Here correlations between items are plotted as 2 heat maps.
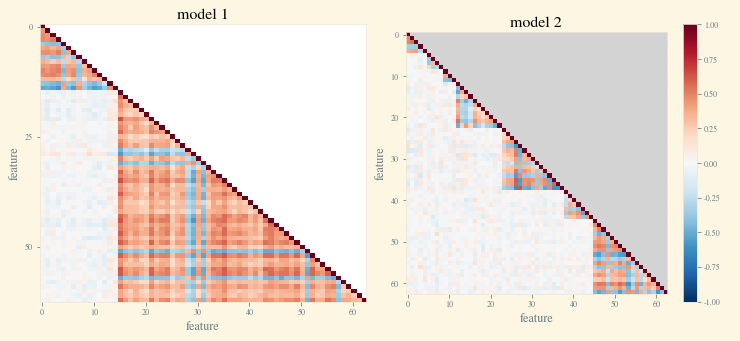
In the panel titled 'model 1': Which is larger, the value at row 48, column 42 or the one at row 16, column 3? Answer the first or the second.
the first
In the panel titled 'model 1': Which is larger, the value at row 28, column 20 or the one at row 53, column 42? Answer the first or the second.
the second
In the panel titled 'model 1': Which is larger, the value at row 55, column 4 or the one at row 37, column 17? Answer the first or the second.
the second
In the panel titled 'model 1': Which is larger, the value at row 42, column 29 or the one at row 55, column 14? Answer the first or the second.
the second
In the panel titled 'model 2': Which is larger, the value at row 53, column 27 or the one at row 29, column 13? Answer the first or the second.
the second
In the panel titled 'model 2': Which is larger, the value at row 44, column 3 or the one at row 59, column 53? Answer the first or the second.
the first
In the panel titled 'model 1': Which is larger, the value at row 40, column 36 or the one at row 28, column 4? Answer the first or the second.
the first
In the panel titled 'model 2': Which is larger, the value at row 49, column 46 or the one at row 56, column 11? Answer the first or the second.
the first
